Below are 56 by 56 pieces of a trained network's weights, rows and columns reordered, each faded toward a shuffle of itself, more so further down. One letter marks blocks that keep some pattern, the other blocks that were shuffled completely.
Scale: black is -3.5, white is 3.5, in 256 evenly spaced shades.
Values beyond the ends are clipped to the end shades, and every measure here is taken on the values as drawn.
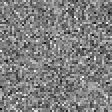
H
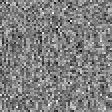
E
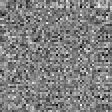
E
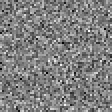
H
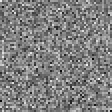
H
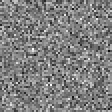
H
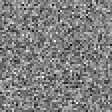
H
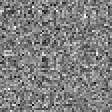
E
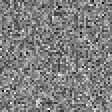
H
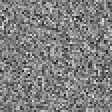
H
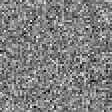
E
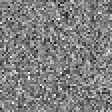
H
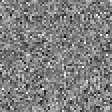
E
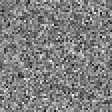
H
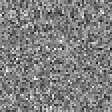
E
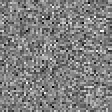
E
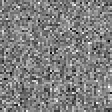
E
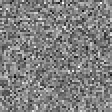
H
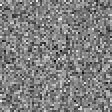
H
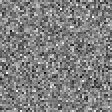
H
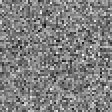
E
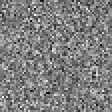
H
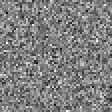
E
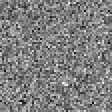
H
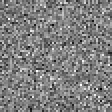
E
